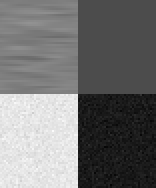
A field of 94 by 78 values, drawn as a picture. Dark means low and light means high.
The table splits into 2 rows of 2 panels. Panel 1,1: middling, streaked across, faint in contrast. Panel 1,2: low, flat. Panel 2,1: very high, fine-grained, faint in contrast. Panel 2,2: very low, fine-grained, faint in contrast.
